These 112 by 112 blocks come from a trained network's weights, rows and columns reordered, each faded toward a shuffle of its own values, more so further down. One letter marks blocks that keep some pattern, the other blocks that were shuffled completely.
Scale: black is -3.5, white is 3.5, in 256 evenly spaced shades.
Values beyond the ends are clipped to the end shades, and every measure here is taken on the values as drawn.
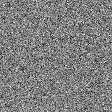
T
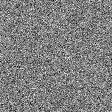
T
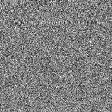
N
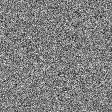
T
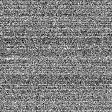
N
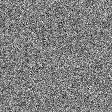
T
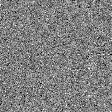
N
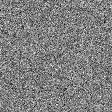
T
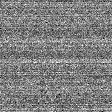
N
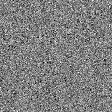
N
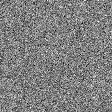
T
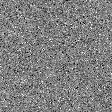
T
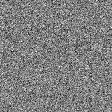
N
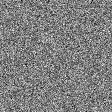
T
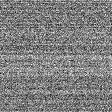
N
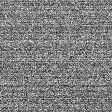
N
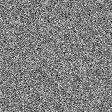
T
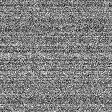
N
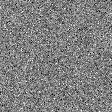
T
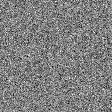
N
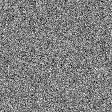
T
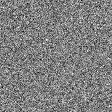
N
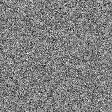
T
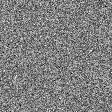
T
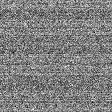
N
